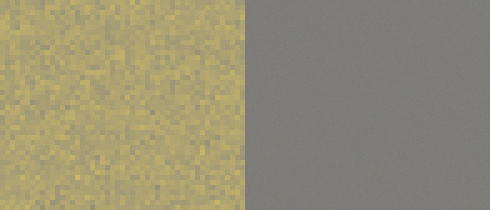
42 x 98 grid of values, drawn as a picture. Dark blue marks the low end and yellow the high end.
The table splits into one row of 2 panels. Panel 1,1: high, fine-grained, faint in contrast. Panel 1,2: middling, flat.
